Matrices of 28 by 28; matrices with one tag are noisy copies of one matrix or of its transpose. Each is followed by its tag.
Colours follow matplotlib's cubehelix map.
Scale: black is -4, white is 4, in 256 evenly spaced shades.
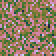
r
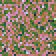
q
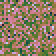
q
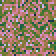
q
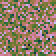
r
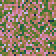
q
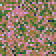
q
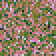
r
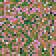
q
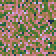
q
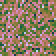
q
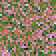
r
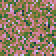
r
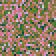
q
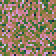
q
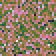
q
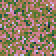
r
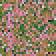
q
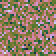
r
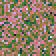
q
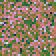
q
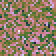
r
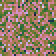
q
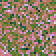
r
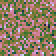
r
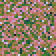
q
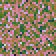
q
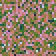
q
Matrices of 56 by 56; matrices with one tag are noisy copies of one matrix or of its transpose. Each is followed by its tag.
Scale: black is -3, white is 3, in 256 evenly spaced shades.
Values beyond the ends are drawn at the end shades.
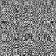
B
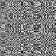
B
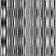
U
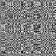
B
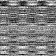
U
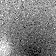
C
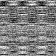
U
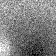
C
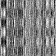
U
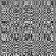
B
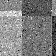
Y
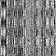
U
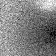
C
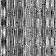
U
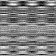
U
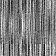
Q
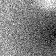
C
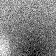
C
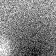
C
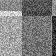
Y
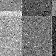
Y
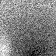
C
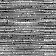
Q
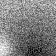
C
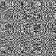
B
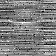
Q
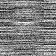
Q
